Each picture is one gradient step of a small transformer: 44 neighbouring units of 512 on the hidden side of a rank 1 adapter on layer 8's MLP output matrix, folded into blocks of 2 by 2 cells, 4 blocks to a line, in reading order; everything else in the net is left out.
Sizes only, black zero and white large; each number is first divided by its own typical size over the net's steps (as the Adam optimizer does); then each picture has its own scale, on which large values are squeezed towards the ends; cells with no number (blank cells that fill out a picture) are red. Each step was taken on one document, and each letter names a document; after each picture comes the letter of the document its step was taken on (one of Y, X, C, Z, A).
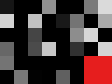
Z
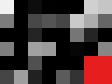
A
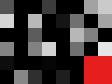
Z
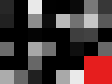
A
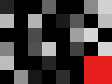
Z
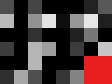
A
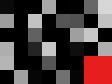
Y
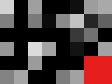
A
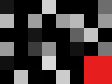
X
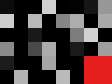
X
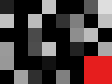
Y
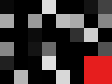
X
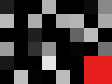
X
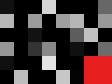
X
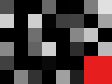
Y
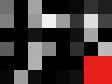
A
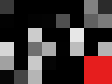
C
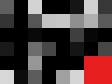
A
